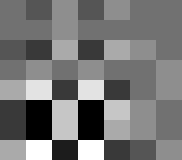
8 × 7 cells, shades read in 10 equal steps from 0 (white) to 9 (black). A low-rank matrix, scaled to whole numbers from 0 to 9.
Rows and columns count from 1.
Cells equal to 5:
17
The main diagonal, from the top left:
5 5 3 4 7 4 5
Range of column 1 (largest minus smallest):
4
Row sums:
35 34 35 32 28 38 39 28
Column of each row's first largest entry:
2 1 2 1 3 2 2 3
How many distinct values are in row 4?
2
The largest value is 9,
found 4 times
